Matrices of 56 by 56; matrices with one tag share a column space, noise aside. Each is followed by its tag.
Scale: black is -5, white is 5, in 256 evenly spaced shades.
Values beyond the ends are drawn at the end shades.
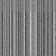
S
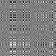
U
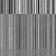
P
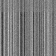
S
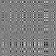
U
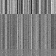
P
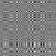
U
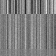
P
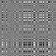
U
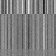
P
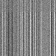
S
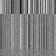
P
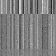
P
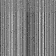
S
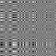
U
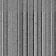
S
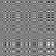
U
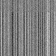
S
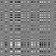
U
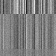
P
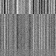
P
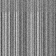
S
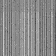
S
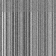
S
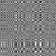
U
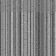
S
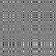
U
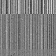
P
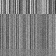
P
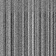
S
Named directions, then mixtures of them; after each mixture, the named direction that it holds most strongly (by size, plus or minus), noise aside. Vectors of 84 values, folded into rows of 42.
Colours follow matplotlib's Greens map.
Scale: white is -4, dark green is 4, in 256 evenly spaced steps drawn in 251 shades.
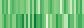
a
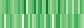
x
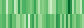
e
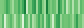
x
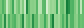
x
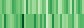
x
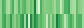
a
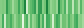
x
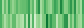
a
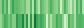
a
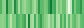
e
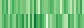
a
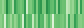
x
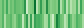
x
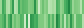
e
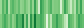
a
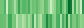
e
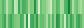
e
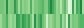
e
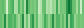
e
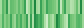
a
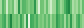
e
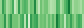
e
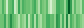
e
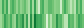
a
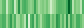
e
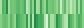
a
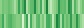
x
